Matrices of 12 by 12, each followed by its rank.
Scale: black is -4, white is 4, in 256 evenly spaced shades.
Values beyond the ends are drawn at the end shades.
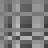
one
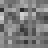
two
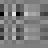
one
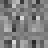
two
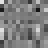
two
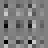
one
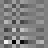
one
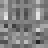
two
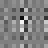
one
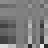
one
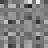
two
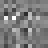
two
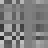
one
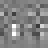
two
